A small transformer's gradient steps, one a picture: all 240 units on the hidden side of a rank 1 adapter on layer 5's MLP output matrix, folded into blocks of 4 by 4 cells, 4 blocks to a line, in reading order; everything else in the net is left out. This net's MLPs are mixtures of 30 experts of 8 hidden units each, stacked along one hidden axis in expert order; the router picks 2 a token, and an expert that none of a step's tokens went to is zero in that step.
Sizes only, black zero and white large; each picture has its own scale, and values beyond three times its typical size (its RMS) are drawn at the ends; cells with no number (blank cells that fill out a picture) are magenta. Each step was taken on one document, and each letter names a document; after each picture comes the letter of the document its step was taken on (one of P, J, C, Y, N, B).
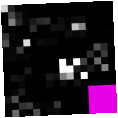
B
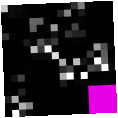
B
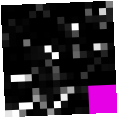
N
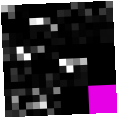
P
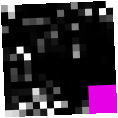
P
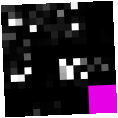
B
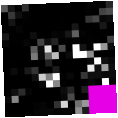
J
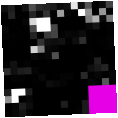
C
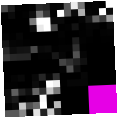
P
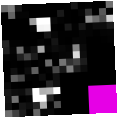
P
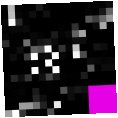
N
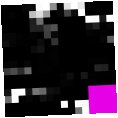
C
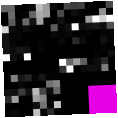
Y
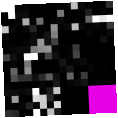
Y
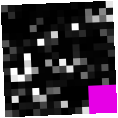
Y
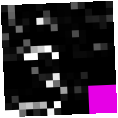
N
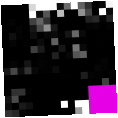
C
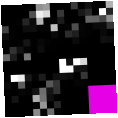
Y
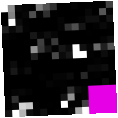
J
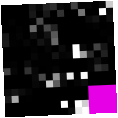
C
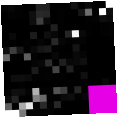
Y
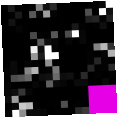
J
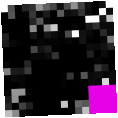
C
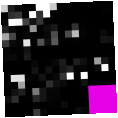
B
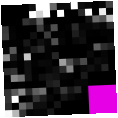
Y
